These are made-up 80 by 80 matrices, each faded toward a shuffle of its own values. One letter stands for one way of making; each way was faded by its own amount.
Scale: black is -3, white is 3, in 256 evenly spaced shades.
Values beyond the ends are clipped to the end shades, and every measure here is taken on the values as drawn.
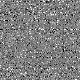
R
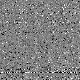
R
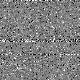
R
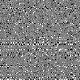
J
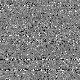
R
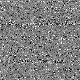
R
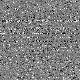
R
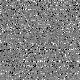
R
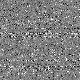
R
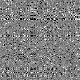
J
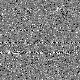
R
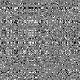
J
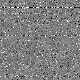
R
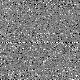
R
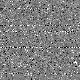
R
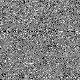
R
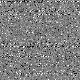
R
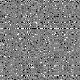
J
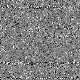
R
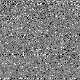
R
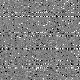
J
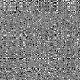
J
